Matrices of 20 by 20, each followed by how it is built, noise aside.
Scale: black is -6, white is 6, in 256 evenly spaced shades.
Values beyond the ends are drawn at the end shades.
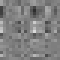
low rank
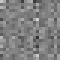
low rank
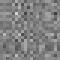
low rank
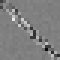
banded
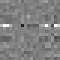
low rank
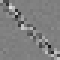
banded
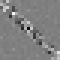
banded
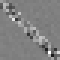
banded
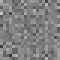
low rank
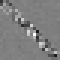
banded
